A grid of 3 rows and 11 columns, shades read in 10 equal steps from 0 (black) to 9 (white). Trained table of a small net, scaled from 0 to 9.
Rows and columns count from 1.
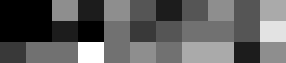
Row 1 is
0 0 5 1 5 3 1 3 5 3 6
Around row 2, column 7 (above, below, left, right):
1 4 2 4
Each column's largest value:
2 4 5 9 5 5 4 6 6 3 8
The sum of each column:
2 4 10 10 13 10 8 13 15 7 19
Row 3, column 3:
4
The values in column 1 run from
0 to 2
